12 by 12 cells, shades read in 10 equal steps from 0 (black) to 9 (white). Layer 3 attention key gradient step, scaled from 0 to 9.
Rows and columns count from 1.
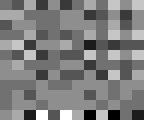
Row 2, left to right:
6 6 4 4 4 5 5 2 3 5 2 5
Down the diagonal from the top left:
4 6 5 3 5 3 5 5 5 4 4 1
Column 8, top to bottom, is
6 2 5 6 1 7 2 5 5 3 5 0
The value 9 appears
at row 12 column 4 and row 12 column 6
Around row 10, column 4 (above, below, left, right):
5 4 3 5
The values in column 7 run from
3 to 6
